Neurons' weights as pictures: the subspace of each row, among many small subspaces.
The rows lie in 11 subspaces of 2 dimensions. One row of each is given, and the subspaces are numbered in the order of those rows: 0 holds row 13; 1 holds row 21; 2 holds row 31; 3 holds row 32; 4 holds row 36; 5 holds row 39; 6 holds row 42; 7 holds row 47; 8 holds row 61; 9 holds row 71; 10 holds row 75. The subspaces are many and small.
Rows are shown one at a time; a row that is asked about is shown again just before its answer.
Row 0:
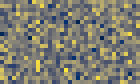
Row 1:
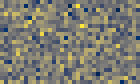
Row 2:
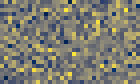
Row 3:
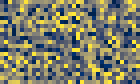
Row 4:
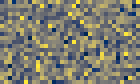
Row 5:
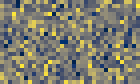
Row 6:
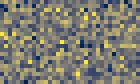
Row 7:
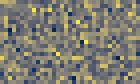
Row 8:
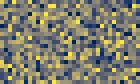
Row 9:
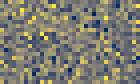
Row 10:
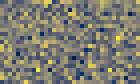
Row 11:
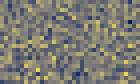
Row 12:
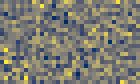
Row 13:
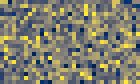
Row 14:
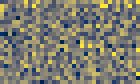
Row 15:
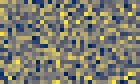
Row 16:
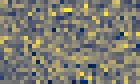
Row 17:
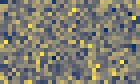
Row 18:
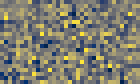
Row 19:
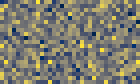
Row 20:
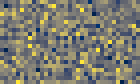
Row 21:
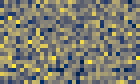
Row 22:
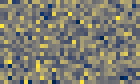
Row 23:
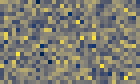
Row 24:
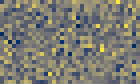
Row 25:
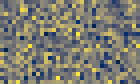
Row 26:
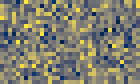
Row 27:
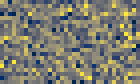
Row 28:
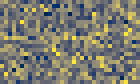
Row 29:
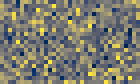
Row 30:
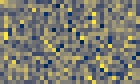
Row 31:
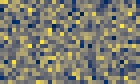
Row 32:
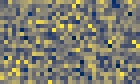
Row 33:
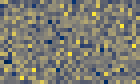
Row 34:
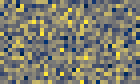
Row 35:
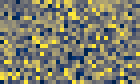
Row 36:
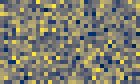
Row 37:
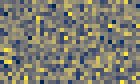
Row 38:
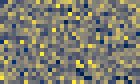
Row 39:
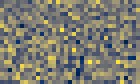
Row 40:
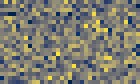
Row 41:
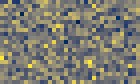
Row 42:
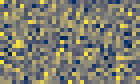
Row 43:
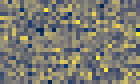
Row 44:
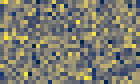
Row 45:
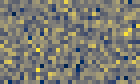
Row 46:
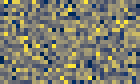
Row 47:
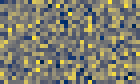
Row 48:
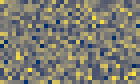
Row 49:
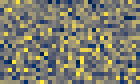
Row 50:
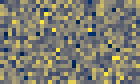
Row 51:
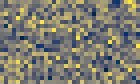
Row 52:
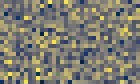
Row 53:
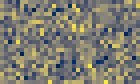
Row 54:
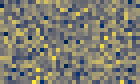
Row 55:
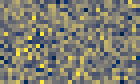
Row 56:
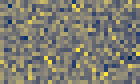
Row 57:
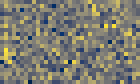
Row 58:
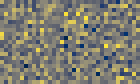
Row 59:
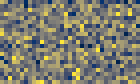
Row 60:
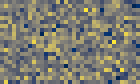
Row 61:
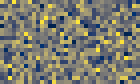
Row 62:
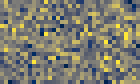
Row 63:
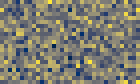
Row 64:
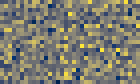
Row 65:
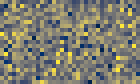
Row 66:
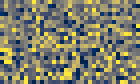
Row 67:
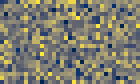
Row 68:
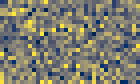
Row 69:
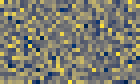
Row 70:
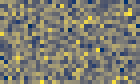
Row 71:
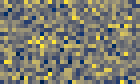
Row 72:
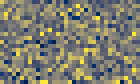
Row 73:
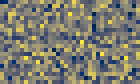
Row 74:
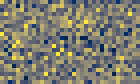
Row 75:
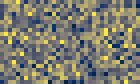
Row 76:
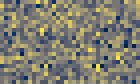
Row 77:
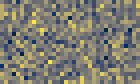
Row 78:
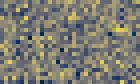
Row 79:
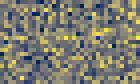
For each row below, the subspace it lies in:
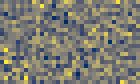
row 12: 4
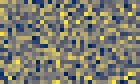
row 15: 7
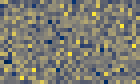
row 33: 6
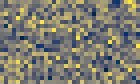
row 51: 3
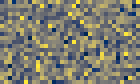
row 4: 8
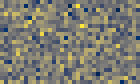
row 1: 9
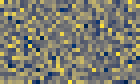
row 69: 1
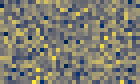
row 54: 1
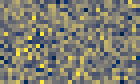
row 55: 5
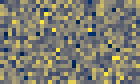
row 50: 4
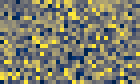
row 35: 9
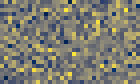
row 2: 1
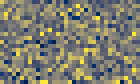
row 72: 9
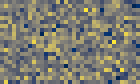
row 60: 3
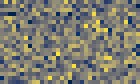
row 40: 1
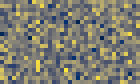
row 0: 7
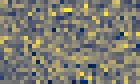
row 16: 0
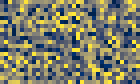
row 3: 3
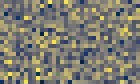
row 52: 9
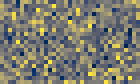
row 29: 10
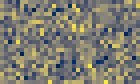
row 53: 10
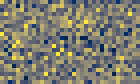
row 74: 6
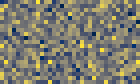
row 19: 2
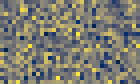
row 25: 3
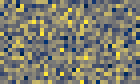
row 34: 6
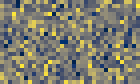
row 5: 10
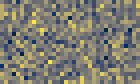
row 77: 10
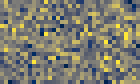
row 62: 3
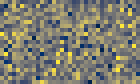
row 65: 6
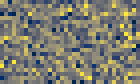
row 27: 0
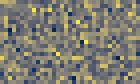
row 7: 7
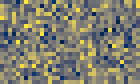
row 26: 10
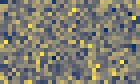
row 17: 2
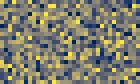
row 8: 8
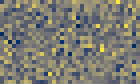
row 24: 6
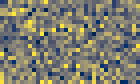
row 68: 0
